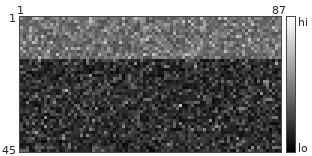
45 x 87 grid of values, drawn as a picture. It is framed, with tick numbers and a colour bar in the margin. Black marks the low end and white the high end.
Stripes: none. Average level on the scale: 30%. Seam: horizontal, 30% of the way down, the top part higher.
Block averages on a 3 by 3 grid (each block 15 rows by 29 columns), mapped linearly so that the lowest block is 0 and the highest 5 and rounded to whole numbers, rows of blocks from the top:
5 5 5 | 0 0 0 | 0 0 0
